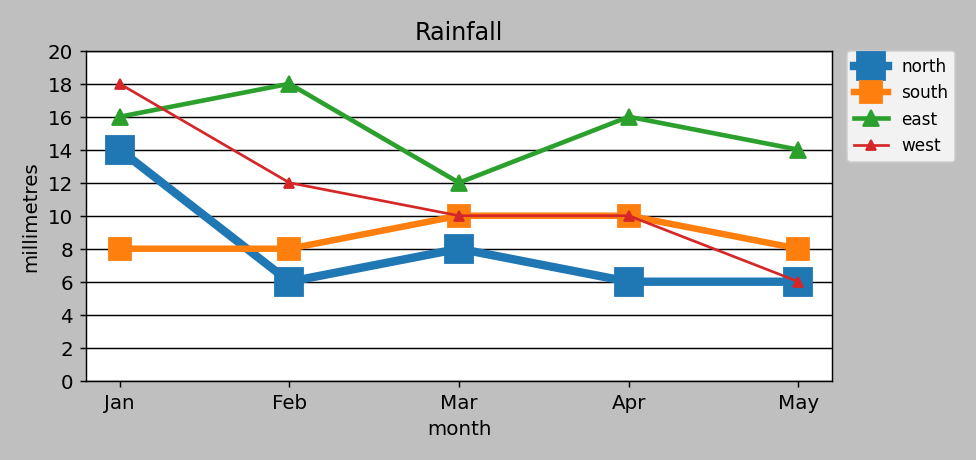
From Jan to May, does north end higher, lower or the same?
lower
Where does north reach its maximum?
Jan
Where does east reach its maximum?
Feb
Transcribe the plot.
Title: Rainfall
x-axis: month, ticks Jan Feb Mar Apr May
y-axis: millimetres, ticks 0 2 4 6 8 10 12 14 16 18 20
Legend: north, south, east, west
Values:
north: 14 6 8 6 6
south: 8 8 10 10 8
east: 16 18 12 16 14
west: 18 12 10 10 6
